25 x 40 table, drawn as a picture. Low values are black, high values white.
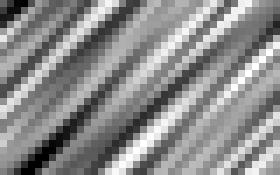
Ninth with the lowest average: bottom left. Grain: diagonal, up to the right. Mirror symmetry: none.
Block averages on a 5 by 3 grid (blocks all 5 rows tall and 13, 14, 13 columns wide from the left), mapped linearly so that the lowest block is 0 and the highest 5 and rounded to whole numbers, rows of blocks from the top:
1 4 4 | 3 4 3 | 3 3 5 | 2 3 4 | 0 3 5
